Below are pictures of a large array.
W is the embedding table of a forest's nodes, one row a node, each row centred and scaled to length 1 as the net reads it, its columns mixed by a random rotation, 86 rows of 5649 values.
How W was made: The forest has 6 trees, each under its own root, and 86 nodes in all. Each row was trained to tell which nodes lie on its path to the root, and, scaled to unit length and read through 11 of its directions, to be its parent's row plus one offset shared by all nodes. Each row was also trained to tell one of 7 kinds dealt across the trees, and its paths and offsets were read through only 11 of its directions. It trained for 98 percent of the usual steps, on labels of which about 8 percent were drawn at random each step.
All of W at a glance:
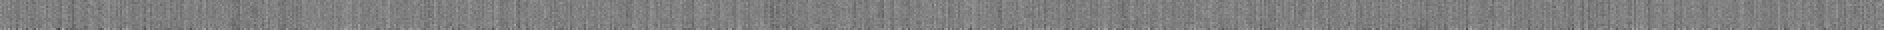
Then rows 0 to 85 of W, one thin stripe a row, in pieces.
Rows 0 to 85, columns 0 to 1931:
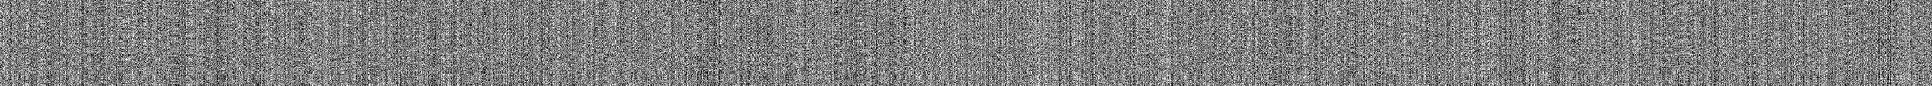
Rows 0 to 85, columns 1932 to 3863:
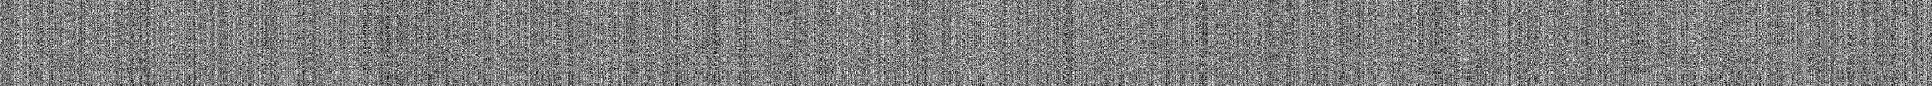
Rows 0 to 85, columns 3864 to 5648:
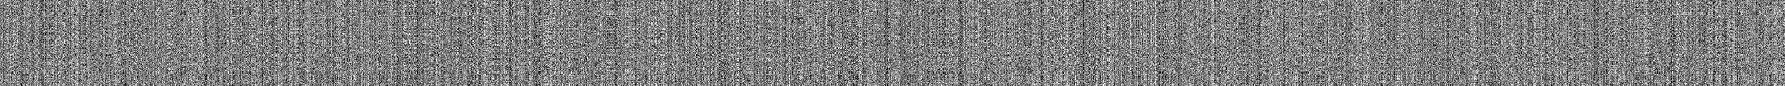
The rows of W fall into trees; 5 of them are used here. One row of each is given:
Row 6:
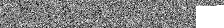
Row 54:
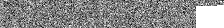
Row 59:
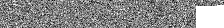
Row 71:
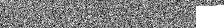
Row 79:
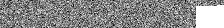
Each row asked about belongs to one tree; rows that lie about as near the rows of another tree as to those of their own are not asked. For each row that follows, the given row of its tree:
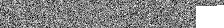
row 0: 59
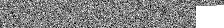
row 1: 71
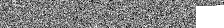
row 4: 59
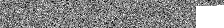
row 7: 79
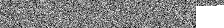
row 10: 79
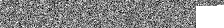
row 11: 54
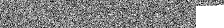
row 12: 79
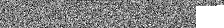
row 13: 59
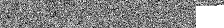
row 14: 54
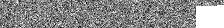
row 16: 79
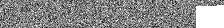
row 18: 59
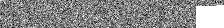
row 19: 71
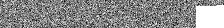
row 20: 6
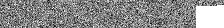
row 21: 59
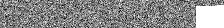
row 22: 71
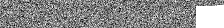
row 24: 79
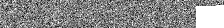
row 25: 6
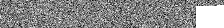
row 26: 79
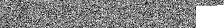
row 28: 79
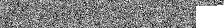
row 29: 54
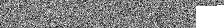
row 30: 6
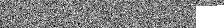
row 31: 71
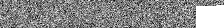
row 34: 6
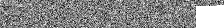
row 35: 71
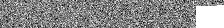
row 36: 71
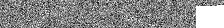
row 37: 59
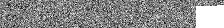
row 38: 79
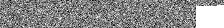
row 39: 79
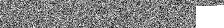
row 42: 79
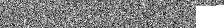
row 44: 71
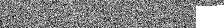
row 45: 71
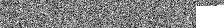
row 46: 54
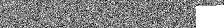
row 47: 6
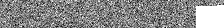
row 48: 6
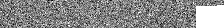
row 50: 59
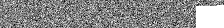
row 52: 6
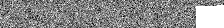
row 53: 6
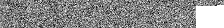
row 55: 54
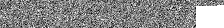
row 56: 79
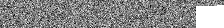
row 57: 71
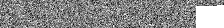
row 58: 59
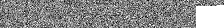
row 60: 59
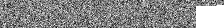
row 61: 71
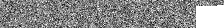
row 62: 54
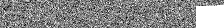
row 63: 79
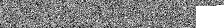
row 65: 6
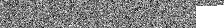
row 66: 54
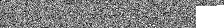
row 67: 59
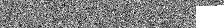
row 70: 54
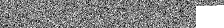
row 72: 79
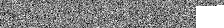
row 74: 59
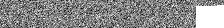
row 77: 79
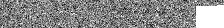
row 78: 79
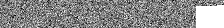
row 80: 59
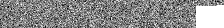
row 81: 71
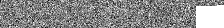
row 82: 59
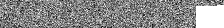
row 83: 79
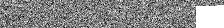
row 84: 71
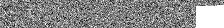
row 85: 79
